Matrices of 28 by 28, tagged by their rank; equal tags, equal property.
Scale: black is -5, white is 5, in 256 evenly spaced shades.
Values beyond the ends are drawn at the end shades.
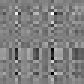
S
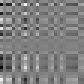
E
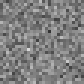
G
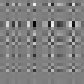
E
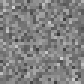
G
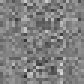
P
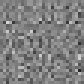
P
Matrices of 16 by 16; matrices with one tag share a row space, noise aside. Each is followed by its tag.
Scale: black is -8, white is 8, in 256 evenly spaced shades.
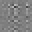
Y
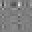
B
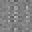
Y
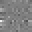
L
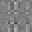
Y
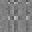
Y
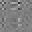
B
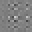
Y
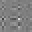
B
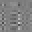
B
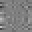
L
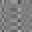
B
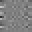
L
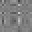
B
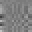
L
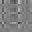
B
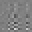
Y
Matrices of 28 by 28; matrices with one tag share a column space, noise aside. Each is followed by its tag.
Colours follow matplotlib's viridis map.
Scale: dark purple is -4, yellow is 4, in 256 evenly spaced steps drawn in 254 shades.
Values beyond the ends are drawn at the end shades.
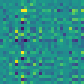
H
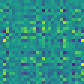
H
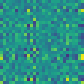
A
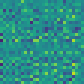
H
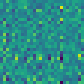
A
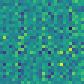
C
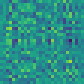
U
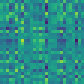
U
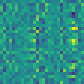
U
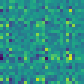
A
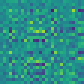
H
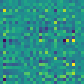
H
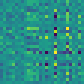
C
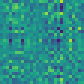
U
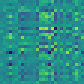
C
